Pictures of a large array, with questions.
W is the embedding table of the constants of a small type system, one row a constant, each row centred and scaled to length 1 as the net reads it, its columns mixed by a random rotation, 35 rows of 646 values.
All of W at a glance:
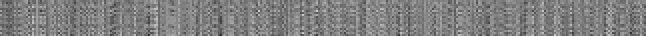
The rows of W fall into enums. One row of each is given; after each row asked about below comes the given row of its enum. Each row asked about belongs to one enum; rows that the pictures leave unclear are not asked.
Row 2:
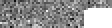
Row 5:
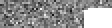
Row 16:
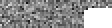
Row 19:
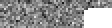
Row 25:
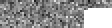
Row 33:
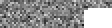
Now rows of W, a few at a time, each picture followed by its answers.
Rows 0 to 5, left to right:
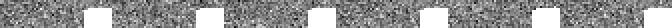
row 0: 5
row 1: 25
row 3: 5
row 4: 16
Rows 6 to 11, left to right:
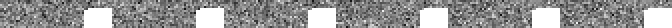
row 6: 19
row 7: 16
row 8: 25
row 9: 2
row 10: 5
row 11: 5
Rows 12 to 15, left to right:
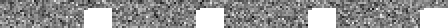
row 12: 25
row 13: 19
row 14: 33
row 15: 5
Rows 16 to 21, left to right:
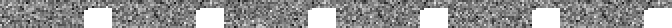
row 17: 19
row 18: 2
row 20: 33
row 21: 19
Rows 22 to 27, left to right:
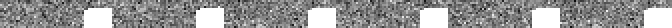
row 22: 19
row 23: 16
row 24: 2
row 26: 5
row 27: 2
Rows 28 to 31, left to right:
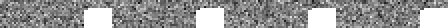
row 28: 33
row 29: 16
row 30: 25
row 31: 19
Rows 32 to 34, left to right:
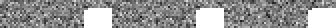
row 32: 33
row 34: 19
